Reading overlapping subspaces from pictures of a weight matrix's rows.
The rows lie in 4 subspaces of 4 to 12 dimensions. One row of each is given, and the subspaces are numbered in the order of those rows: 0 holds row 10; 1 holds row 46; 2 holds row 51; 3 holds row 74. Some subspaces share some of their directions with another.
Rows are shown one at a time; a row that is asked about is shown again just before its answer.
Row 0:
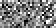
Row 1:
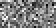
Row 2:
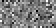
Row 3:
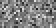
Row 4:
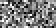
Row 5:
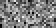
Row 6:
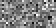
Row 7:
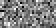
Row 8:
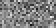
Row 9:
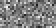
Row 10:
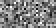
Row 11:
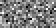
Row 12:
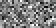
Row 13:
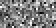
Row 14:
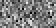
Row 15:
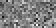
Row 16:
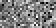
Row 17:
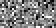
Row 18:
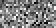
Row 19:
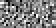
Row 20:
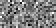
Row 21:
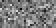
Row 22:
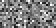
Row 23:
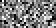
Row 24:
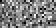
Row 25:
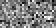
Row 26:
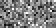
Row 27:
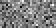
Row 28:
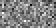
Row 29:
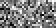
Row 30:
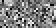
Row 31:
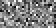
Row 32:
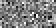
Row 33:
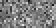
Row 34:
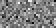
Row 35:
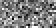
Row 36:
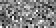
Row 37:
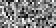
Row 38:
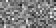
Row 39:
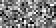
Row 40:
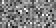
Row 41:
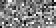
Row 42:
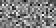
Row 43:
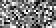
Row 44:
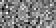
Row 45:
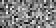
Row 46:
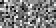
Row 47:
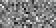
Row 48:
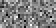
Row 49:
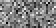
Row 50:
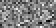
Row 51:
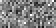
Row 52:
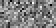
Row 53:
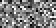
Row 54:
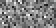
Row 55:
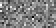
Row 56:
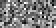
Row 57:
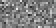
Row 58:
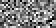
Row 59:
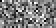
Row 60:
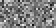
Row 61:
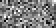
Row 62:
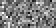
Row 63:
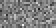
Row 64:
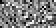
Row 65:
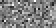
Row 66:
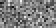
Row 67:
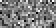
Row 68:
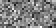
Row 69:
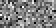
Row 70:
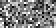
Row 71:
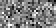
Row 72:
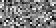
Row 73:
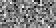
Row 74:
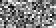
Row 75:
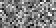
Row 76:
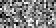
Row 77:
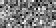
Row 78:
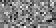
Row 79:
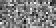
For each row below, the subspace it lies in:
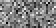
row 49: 2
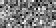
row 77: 2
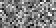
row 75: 3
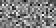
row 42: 3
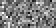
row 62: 3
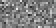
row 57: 0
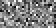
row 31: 0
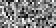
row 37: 3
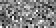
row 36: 0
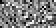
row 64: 2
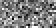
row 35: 3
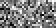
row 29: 3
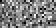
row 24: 2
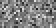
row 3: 0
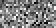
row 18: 0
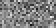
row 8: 0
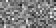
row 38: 3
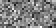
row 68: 3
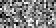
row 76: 0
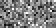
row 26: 3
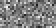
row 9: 3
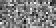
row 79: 2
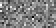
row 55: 2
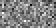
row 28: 3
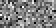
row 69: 3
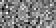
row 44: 1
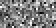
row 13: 2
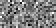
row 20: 0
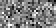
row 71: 3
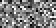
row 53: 0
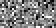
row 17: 3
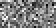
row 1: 2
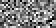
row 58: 0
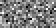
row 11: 0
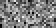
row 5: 0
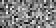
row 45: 1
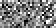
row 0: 3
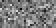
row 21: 0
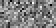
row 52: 3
